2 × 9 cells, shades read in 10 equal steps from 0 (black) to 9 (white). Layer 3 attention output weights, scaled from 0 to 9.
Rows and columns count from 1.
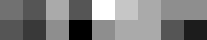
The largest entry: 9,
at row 1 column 5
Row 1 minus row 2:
1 1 1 3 4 1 0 2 4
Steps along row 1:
down up down up down down down same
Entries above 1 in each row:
9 7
